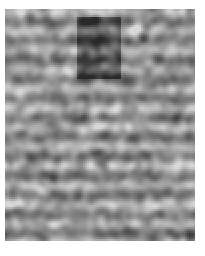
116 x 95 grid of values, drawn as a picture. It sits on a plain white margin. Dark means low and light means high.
Ninth with the lowest average: top middle. Stripes: horizontal, repeating 12 times. Odd patch: lower, in the top middle. Slope: none.
